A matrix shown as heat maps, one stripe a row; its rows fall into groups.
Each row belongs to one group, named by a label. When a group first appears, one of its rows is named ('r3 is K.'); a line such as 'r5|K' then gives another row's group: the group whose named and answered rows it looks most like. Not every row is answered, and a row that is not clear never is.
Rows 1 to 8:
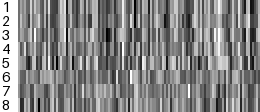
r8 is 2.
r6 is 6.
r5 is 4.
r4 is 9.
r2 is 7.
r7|2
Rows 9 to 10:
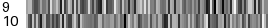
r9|4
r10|2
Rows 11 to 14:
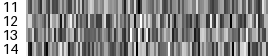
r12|4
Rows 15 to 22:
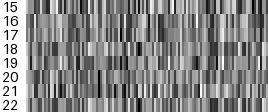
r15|4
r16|6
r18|2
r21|9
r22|2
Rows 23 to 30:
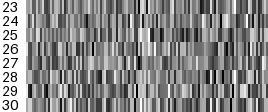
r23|4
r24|9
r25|9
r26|2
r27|2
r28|4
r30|4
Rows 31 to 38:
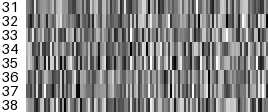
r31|6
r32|6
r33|9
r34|4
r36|2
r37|2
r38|4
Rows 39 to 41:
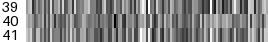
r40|9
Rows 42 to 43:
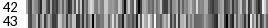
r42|2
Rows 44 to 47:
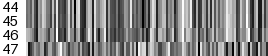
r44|7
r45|7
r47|6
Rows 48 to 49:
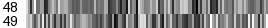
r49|9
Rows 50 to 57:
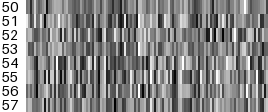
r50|6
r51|6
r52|4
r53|6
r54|7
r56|7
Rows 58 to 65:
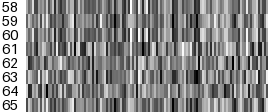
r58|9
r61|7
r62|6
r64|2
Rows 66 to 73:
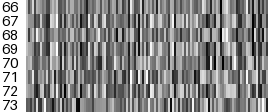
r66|9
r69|4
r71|9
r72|4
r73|2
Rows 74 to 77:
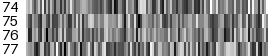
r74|9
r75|2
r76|2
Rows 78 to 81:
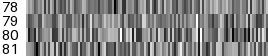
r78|9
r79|2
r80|2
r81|4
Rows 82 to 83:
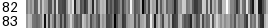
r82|7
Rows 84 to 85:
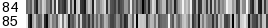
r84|7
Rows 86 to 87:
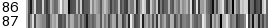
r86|6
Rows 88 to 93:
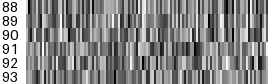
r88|2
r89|2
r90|6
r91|9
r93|4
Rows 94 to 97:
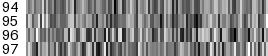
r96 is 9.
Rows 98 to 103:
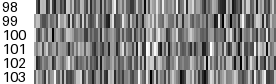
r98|2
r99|4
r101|9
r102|6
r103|7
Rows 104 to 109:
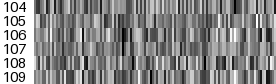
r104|2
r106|7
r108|2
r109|7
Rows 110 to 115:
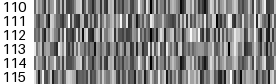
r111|2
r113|9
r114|7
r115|6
